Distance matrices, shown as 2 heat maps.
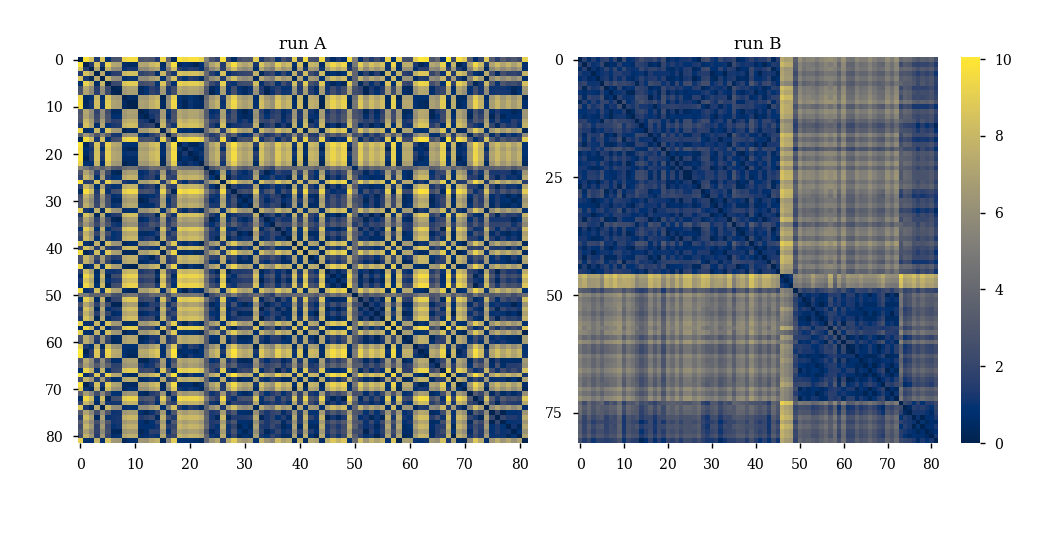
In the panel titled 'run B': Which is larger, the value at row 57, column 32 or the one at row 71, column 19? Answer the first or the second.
the first
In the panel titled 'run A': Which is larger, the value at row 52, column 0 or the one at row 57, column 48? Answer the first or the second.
the first
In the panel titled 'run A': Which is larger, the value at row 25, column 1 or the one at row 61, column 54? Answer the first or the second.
the first
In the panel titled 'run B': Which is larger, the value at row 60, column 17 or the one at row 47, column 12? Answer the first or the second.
the second
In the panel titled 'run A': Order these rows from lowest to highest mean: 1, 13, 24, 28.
24, 13, 28, 1
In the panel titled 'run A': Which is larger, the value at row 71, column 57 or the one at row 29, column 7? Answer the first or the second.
the first
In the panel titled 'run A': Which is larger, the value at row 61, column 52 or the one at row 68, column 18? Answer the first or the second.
the second
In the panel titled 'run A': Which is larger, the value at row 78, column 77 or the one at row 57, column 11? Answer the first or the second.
the second
